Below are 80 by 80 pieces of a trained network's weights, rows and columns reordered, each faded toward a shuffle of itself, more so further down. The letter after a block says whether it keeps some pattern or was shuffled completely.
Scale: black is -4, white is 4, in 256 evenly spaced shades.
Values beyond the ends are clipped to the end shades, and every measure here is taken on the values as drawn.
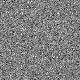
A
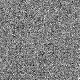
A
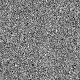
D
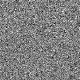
A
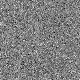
D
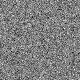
D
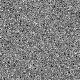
D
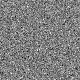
D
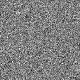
A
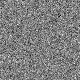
D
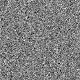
A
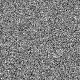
A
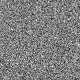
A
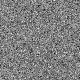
A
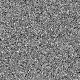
D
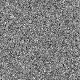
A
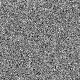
D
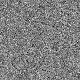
D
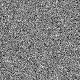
D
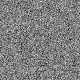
D
